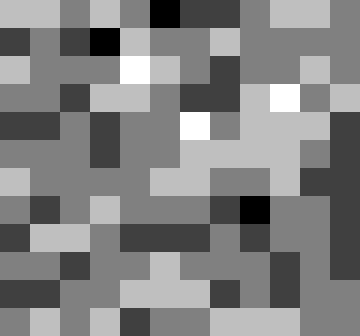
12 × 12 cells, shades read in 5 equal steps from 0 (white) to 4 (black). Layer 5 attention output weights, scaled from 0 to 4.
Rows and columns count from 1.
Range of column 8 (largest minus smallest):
2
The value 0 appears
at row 3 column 5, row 4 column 10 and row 5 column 7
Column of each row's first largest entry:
6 4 8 3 1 4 11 9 1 3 1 5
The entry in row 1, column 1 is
1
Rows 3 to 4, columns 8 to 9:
3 2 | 3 1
